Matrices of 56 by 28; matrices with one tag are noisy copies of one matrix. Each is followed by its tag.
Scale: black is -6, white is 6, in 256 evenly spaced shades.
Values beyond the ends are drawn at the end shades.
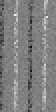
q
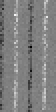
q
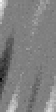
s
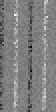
q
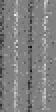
q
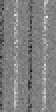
q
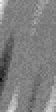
s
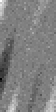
s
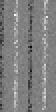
q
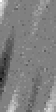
s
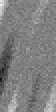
s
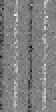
q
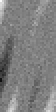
s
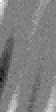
s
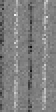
q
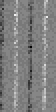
q
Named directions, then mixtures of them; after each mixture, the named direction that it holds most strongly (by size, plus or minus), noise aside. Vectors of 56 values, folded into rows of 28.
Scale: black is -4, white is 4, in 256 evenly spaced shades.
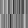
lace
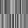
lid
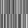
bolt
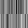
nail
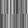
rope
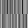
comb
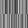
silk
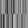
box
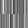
lace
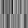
lace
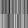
rope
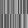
silk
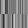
box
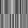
lid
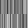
comb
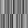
box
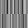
comb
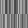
silk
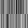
nail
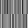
comb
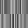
lid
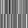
bolt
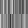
lace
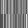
rope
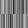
lace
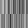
lace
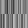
box
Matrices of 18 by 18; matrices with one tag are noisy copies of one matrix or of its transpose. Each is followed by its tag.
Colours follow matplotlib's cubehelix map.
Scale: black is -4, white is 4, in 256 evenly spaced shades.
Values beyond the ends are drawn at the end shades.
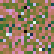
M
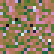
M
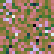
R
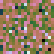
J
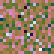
M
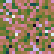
R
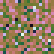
M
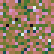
M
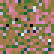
M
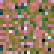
J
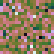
R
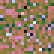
M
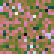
R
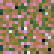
J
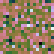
J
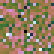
M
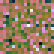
J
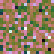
J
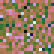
M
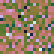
M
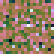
J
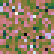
R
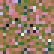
M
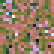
R
